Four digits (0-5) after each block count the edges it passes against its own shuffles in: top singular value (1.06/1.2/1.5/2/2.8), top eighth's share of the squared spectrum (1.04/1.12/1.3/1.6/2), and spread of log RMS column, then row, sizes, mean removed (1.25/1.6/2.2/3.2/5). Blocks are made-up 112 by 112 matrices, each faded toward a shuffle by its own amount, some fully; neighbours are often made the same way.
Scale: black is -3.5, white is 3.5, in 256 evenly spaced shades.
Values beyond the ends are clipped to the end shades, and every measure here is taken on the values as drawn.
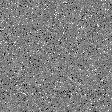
0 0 0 0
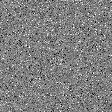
0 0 0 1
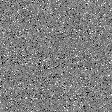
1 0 0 1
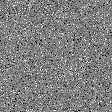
0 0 0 0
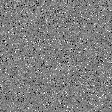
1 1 0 1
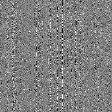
3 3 4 0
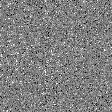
0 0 1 0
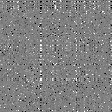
5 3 2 2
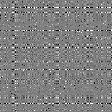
5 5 3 4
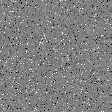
2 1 0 0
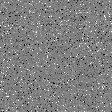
2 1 0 0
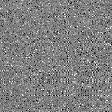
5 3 2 2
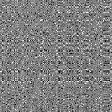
5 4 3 3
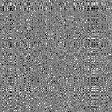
5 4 3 3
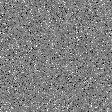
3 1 0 0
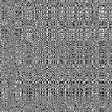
5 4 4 3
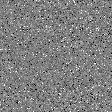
0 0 0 1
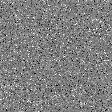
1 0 0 1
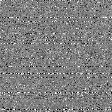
2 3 0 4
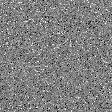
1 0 0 1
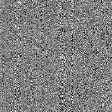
2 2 4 0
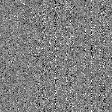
2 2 3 0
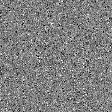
0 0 2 0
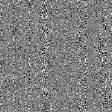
2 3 4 0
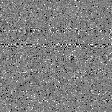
4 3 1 2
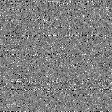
4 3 1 3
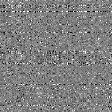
4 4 1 3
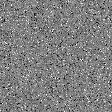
1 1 0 0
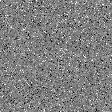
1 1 0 0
